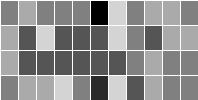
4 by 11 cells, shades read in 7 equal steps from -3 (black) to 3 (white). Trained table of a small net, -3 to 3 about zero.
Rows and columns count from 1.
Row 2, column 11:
1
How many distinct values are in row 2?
4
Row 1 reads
0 1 0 0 0 -3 2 0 1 1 0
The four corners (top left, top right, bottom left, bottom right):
0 0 0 0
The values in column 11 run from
0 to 1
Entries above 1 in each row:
1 2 0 2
